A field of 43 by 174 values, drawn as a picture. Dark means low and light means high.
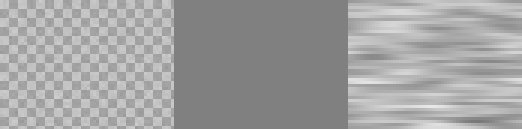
The table splits into one row of 3 panels. Panel 1,1: high, checkered. Panel 1,2: middling, flat. Panel 1,3: high, streaked across.
